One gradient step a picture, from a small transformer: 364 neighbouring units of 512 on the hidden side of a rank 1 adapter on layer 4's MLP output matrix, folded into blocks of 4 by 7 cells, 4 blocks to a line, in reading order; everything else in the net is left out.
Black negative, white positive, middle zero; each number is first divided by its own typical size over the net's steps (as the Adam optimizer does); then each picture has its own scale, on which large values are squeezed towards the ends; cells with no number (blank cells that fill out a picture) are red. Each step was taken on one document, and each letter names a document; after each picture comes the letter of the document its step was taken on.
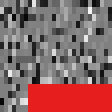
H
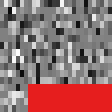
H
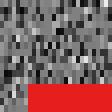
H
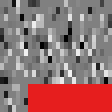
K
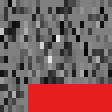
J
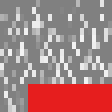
K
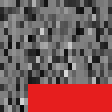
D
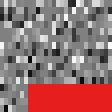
H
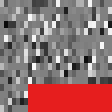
D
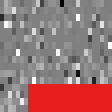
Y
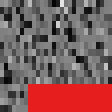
H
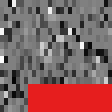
J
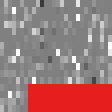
Y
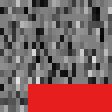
D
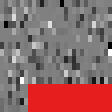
Y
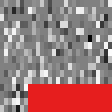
J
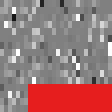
Y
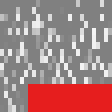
K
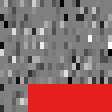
Y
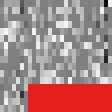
J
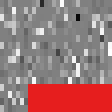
Y
